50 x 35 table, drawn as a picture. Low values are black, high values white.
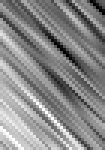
Slope: up to the bottom left. Grain: diagonal, down to the right. Mirror symmetry: none. Histogram: bell-shaped.
